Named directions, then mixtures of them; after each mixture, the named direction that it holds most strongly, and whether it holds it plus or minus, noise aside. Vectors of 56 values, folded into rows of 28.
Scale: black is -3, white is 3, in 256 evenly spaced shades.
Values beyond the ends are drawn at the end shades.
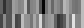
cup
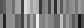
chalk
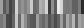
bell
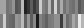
chalk, minus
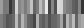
bell, plus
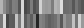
chalk, minus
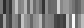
cup, plus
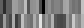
cup, plus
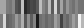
chalk, minus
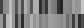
bell, minus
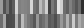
bell, plus
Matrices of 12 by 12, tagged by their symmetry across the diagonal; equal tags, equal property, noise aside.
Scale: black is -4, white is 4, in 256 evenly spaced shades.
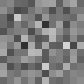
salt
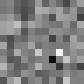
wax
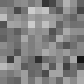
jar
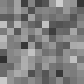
wax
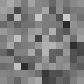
salt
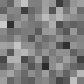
salt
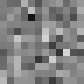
jar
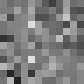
jar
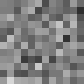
wax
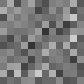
salt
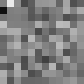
wax
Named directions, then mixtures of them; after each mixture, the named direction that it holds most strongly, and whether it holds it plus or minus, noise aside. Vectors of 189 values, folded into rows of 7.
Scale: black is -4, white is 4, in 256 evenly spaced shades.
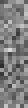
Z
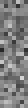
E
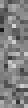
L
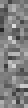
L, plus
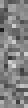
L, plus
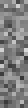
E, minus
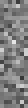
E, minus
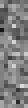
L, plus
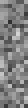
Z, minus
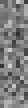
E, plus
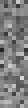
E, plus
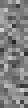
L, minus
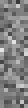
E, minus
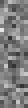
L, minus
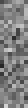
Z, plus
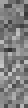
Z, minus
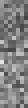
Z, minus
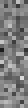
E, plus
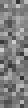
E, minus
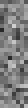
L, plus
